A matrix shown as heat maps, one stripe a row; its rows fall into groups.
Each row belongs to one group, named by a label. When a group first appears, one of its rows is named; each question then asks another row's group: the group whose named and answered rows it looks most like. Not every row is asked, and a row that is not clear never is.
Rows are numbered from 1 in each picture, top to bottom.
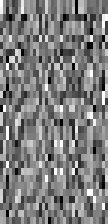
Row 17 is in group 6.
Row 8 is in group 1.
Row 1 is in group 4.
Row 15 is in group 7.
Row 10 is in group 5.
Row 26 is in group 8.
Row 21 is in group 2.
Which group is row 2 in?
4
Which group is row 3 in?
1
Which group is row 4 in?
7
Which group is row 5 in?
7
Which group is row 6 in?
6
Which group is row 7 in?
7
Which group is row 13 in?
8
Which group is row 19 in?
5
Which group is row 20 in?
5
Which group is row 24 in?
5
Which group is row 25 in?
2
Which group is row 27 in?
8
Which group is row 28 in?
6
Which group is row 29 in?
1
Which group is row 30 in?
7
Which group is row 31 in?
4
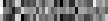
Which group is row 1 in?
1
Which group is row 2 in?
4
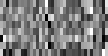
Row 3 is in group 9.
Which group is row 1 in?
8
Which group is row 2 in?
6
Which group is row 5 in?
6
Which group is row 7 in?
8
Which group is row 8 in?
1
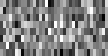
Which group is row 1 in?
8
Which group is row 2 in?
6
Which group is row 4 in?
2
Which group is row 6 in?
2
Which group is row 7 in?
5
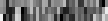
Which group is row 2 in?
1
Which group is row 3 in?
1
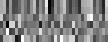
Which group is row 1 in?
8
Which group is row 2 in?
8
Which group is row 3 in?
6
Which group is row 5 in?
5
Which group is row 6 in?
2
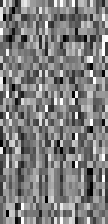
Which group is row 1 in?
2
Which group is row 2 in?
4
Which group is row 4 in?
8
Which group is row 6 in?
1
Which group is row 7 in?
7
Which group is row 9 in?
6
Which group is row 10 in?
7
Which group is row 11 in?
6
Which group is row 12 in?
1
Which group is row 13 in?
4
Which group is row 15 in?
2
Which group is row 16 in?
8
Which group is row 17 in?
5
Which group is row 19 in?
7
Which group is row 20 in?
5
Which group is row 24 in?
5
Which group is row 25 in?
7
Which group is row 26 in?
7
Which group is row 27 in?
7
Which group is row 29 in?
9
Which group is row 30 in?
2
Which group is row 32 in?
2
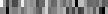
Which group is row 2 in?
8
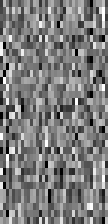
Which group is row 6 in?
6
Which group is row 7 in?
1
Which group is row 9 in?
7
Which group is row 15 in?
5
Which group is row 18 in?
7
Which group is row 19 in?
8
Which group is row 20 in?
4
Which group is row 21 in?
8
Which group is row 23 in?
5
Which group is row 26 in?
7
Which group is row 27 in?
1
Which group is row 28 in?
8
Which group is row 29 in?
8
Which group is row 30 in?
6
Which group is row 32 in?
6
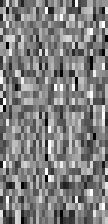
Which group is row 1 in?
5
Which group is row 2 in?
8
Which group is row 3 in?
2
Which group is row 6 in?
2
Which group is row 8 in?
6
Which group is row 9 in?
7
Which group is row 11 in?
1
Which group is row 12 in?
4
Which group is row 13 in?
2
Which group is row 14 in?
6
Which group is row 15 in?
2
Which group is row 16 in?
1
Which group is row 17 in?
7
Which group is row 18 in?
9
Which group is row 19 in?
9
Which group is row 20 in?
2
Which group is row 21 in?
9
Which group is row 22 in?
9
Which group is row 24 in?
2
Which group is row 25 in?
8
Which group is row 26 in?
9
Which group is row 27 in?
1
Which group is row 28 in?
6
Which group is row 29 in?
5
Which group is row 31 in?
1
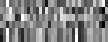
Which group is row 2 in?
6
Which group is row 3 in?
2
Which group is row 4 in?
8
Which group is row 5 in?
5
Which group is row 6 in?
5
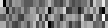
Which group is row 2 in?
8
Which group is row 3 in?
7
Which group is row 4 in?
8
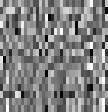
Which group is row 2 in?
2
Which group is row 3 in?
8
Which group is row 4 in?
4
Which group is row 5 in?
2
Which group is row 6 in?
9
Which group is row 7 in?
6
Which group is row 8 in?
7
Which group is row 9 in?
1
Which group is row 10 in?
6
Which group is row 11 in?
9
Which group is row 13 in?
7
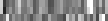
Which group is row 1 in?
6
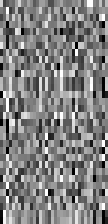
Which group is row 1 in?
6
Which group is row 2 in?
5
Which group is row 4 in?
8
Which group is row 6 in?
8
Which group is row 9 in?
6
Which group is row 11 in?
2
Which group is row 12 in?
6
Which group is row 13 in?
6
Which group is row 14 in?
2
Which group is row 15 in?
5
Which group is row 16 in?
5
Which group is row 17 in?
2
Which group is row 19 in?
4
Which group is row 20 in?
8
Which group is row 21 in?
7
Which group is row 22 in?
8
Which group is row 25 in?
5
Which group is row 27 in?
5
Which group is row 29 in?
5
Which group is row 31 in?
2
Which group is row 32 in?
2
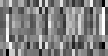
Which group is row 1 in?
6
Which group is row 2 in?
7
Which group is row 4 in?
9
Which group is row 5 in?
9
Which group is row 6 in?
5
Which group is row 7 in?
6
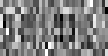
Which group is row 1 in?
6
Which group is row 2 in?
2
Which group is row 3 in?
1
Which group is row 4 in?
1
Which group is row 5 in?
5
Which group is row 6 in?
1
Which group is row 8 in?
8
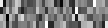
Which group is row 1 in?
1
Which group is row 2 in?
5
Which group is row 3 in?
4
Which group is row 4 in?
8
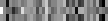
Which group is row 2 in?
4
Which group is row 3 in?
8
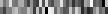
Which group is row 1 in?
6
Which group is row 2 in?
9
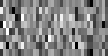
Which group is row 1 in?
7
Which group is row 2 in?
4
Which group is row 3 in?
2
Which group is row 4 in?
2
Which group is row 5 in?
5
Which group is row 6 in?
9
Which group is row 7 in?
4
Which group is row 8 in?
7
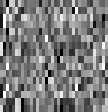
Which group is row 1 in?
4
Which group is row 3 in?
2
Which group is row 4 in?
2
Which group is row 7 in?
1
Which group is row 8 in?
1
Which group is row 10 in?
9
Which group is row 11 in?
8
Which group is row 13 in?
5
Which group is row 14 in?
2
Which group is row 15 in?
1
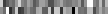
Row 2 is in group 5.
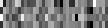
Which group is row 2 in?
7
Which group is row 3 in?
4
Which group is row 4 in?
7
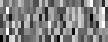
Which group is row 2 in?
9
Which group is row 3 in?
7
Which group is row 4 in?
9
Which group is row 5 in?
5
